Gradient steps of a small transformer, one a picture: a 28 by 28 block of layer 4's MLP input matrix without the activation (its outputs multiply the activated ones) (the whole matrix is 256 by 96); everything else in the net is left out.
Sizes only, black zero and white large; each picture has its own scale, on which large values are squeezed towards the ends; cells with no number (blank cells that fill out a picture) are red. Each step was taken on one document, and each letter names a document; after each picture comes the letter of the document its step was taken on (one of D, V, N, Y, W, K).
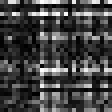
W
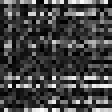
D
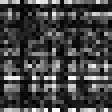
D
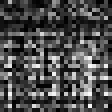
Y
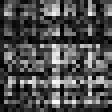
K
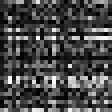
D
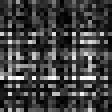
Y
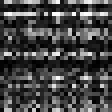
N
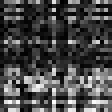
D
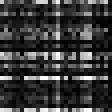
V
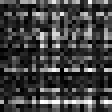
W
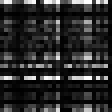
V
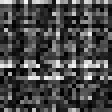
N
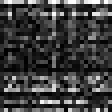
D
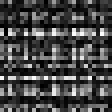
Y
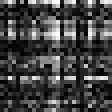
K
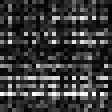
Y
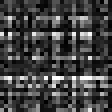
N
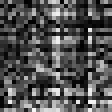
K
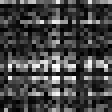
K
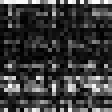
D
